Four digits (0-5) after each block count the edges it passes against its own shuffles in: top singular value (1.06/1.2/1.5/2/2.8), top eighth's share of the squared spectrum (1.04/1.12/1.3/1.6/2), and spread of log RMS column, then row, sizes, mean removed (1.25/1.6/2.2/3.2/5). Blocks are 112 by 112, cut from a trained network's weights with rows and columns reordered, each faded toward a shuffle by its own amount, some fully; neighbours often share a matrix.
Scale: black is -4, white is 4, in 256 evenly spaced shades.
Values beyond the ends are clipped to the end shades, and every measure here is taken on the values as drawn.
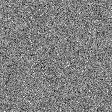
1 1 0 0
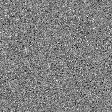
1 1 0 0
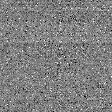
2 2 2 0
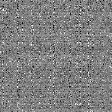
3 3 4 1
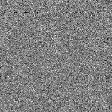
3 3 0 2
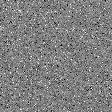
0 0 0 0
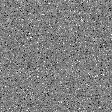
0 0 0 0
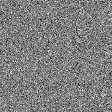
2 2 1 1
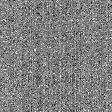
3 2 0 2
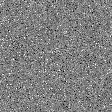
0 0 0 0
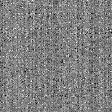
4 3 0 3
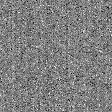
2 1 0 0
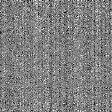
4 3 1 3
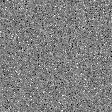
0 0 0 0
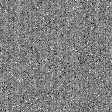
2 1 0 1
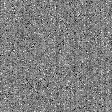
2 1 0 1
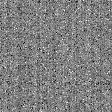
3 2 0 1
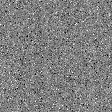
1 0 0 0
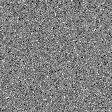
1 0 0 0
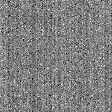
3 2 0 2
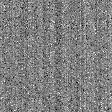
3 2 0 2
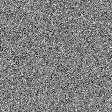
1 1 0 0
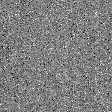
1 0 0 0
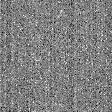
3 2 0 1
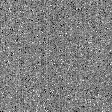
2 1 0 1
